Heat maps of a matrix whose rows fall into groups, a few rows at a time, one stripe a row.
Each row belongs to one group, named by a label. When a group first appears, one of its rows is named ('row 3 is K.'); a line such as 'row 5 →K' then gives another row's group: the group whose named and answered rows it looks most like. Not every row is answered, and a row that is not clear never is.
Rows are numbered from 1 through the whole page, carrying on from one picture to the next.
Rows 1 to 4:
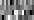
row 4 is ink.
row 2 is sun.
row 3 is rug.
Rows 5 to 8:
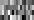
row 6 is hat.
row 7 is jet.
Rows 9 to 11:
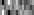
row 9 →ink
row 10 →rug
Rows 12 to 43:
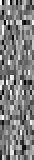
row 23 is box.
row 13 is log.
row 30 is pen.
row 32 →rug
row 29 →box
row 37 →pen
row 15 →sun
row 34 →pen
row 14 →ink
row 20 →pen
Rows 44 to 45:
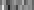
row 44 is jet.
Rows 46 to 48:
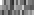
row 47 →rug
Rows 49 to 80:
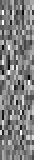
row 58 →ink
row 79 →jet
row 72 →pen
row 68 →rug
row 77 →log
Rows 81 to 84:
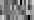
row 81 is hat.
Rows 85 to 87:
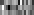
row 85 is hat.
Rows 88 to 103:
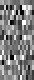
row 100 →ink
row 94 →ink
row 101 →hat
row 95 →sun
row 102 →log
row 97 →hat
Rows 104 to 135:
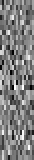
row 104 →pen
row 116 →pen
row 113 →jet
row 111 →jet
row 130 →log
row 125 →sun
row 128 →box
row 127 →rug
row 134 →log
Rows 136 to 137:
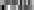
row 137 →ink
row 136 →hat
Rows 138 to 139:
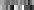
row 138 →hat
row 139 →rug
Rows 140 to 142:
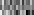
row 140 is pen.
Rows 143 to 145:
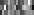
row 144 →sun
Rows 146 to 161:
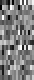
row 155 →box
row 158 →rug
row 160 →ink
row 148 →ink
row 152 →hat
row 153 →jet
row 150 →sun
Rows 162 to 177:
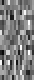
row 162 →ink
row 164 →sun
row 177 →pen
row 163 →hat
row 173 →sun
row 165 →rug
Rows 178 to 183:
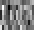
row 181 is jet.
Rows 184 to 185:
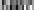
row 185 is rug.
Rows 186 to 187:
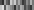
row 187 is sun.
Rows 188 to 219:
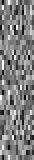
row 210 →sun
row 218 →log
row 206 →ink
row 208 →rug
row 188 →ink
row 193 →jet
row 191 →jet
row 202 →pen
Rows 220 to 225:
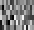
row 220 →rug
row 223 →rug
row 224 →jet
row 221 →pen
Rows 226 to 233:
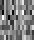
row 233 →sun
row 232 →log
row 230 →rug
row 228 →pen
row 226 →pen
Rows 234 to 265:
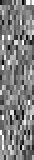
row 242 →rug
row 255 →hat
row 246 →ink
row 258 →sun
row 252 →box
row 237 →jet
